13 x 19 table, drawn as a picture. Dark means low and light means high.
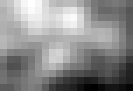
Roughest part: bottom middle. Ninth with the lowest average: bottom right. Stripes: none. Grain: blotchy. Lone odd cells: none. Slope: up to the top left.
